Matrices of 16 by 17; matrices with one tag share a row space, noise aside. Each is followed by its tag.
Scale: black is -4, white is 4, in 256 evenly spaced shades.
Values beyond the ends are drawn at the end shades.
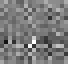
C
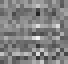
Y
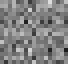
C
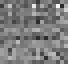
Y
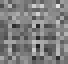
Y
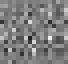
C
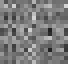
C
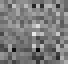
Y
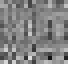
C
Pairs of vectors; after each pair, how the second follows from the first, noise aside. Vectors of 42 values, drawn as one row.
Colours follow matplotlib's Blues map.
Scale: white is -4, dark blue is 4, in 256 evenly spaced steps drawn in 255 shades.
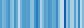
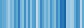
sign-scrambled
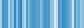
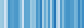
wrapped around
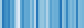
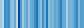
sign-scrambled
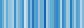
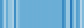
partly zeroed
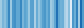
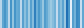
sign-scrambled
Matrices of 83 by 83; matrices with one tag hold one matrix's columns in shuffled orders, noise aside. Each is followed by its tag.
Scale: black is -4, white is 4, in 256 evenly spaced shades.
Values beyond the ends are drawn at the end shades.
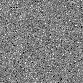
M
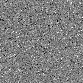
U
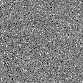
M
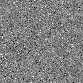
M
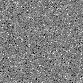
M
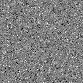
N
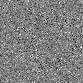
U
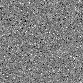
U
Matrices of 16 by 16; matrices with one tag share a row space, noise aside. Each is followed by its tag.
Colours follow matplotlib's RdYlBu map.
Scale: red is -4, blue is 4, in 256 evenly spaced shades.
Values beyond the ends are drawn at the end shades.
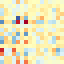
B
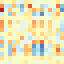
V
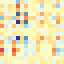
B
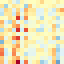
B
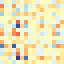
B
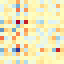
B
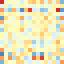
V
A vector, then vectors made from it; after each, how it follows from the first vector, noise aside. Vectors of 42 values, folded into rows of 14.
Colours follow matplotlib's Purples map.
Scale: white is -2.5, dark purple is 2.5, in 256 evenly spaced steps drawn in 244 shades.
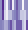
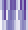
wrapped around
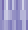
shrunk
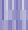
shrunk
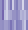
shrunk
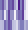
wrapped around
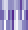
wrapped around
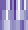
wrapped around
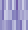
shrunk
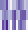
wrapped around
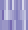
shrunk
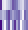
wrapped around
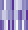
wrapped around
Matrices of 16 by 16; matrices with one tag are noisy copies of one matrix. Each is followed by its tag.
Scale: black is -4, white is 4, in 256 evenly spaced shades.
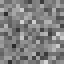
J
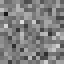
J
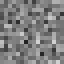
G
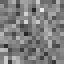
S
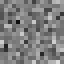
G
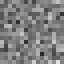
G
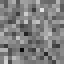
S
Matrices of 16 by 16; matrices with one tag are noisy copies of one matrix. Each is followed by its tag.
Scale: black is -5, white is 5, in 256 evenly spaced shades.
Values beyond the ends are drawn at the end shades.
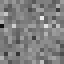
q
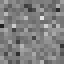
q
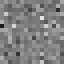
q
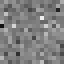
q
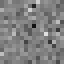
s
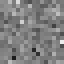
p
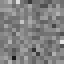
p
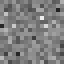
q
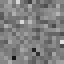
p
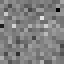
q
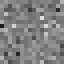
q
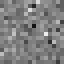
s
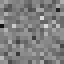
q
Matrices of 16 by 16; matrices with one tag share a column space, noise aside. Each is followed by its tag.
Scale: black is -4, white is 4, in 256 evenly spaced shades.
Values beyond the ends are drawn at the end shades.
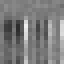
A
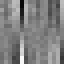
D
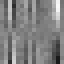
D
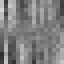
D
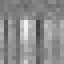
A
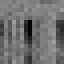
A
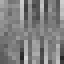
D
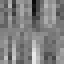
D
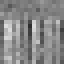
A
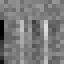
A
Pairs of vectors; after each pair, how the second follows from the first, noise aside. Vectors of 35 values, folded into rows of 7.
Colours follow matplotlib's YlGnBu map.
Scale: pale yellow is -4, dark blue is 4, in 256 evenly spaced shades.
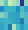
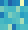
negated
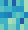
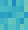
shrunk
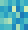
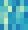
shuffled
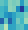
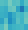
shrunk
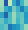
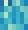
negated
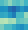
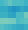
shrunk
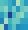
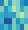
shuffled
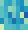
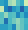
shuffled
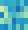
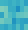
shrunk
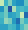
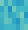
shrunk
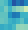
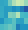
negated
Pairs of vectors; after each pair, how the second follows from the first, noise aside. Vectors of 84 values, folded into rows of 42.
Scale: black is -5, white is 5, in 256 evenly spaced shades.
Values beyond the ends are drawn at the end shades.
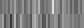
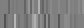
partly zeroed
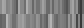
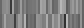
shuffled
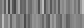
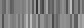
wrapped around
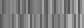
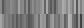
sign-scrambled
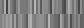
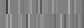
partly zeroed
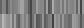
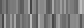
sign-scrambled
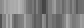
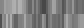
copied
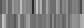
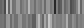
shuffled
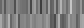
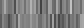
sign-scrambled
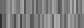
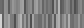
sign-scrambled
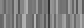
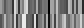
scaled up
